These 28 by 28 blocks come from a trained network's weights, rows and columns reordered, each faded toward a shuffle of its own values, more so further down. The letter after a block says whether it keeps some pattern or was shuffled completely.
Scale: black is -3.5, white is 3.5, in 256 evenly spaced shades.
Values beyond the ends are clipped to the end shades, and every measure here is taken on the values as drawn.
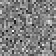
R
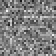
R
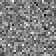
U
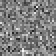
U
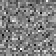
R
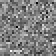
U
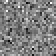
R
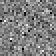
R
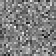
U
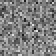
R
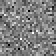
U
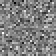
U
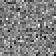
U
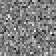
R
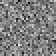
R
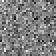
U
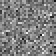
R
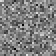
U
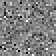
R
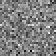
U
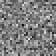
R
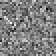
R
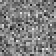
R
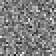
U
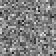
U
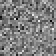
U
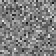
U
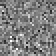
U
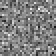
U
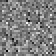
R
